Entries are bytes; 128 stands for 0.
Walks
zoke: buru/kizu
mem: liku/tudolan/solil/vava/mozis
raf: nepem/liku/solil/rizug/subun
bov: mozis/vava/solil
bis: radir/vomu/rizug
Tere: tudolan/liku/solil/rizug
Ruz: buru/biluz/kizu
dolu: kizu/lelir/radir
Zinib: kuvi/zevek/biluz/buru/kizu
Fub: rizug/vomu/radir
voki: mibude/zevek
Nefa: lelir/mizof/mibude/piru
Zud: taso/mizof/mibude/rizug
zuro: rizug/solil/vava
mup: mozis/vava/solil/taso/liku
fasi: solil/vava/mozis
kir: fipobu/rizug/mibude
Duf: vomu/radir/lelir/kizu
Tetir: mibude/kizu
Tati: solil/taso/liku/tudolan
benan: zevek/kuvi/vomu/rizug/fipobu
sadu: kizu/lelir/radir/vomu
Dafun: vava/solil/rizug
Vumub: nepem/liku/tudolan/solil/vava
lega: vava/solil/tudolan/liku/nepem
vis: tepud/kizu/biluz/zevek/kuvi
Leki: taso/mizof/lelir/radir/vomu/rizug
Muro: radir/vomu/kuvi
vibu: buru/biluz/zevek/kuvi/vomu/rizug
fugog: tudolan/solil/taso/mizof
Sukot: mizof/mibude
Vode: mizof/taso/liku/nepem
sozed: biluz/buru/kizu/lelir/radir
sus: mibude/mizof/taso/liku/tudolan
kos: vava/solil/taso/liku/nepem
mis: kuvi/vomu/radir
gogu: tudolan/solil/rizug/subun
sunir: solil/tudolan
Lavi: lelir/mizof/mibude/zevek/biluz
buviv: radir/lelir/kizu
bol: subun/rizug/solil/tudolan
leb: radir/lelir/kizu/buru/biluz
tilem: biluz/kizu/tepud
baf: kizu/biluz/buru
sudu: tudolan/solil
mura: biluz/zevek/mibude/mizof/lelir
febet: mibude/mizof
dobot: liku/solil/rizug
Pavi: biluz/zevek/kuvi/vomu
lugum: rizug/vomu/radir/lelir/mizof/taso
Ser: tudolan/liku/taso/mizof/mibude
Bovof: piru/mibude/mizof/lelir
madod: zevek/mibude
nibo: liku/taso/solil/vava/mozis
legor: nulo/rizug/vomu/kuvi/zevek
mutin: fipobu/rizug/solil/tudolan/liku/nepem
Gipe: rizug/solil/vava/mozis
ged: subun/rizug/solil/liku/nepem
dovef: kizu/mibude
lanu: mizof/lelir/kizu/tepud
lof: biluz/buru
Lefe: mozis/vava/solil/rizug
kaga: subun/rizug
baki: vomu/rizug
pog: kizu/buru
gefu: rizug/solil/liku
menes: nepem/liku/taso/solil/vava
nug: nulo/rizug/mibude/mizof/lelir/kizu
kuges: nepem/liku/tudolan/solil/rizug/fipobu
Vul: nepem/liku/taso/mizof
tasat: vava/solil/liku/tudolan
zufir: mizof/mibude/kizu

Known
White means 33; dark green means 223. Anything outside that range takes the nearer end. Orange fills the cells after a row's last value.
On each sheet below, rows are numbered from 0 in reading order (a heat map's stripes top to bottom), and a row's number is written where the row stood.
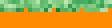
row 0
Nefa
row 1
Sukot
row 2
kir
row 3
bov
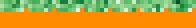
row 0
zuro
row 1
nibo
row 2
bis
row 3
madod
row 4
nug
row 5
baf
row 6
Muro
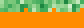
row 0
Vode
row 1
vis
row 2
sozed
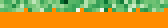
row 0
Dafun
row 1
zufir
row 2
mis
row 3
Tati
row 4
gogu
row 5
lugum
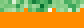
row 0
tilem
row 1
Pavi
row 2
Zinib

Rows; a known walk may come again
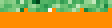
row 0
mutin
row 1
mis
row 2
Lefe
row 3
Ser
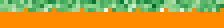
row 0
Duf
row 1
Tere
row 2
Dafun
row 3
sadu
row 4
gogu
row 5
Pavi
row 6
zoke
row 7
kos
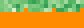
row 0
Ruz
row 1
bov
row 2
Vul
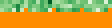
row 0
baf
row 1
voki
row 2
Nefa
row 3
nug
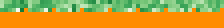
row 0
Tati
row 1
tasat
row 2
leb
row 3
Leki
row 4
sudu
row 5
fugog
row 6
Zinib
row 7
Tetir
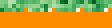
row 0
kir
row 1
lof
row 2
Fub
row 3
Muro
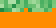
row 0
kuges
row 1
dovef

